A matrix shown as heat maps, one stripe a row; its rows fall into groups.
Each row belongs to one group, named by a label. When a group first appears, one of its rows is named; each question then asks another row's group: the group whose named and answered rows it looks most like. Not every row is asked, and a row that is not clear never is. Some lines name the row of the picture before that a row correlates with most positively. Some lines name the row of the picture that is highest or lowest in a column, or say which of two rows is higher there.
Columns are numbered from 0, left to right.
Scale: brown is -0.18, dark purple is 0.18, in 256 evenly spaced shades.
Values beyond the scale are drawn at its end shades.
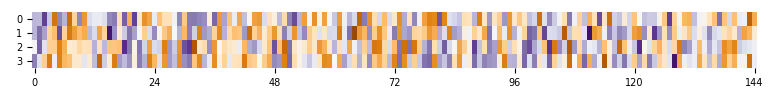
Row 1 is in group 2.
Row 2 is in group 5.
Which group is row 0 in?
2
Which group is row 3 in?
5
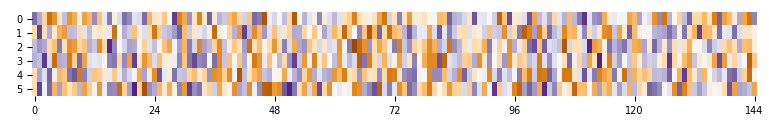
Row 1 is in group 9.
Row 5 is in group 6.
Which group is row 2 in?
2
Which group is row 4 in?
9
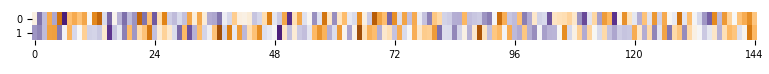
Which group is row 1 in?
2
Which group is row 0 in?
5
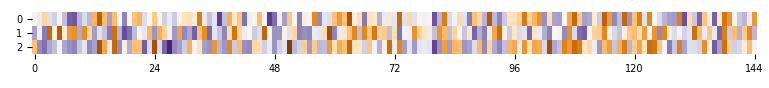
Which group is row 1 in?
5
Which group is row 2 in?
9
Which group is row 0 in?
9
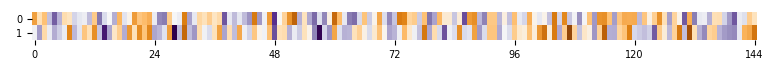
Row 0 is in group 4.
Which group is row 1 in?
4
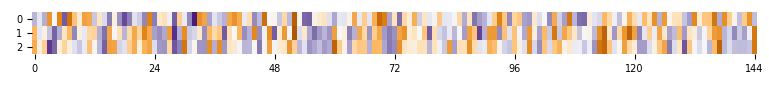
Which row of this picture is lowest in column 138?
0
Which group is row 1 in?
4
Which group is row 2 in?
4
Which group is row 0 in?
5
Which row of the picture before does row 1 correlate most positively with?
0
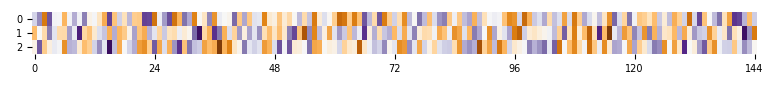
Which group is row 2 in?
6
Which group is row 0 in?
9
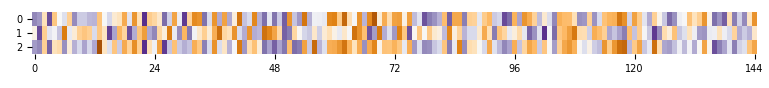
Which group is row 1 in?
6
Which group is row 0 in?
9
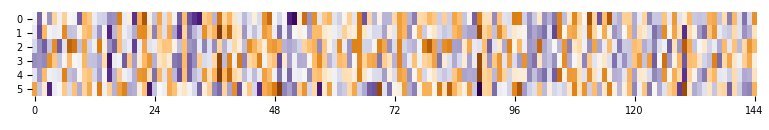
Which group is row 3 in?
2
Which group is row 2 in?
2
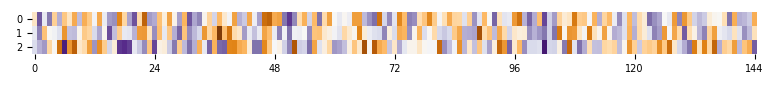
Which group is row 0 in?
6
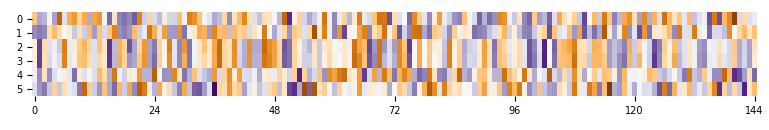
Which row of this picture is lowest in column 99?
4
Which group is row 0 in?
5
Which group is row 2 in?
6
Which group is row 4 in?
9
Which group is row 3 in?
6
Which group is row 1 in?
5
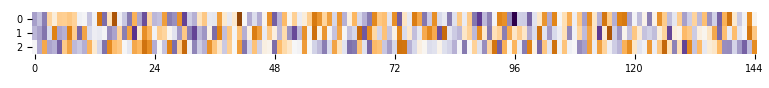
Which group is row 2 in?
4
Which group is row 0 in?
5
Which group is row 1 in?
2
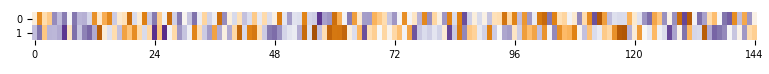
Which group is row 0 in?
4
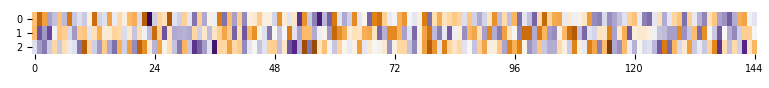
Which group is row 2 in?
2
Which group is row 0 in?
4
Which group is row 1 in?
9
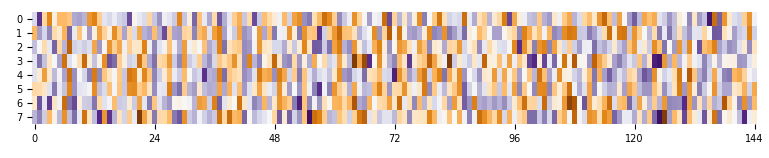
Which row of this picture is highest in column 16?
3
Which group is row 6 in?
9
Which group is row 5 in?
4
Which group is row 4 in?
4
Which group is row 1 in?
9
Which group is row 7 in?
2
